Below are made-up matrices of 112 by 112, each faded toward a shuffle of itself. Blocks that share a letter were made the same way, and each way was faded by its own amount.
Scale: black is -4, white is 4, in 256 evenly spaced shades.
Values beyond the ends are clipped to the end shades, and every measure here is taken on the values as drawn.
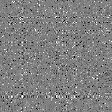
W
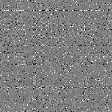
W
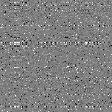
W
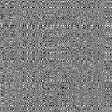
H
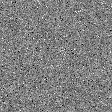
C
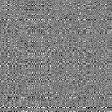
H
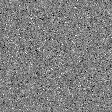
C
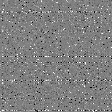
W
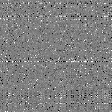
W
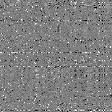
W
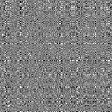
H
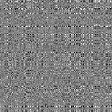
H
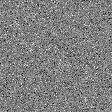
C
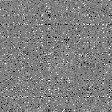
W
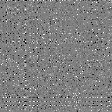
W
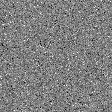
C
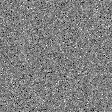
C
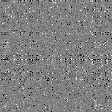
W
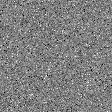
C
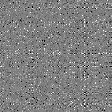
W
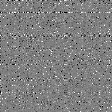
W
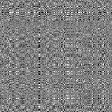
H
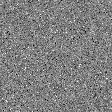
C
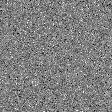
C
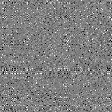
W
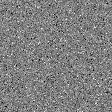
C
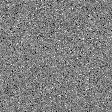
C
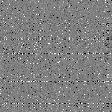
W
